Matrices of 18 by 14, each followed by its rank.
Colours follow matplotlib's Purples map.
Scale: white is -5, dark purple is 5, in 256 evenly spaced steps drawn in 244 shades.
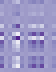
one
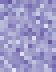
full rank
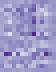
three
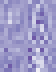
three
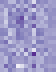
three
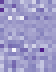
three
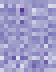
three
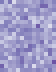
full rank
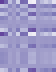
one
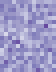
full rank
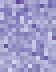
full rank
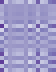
one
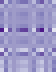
one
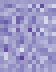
three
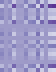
one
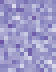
full rank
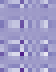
one
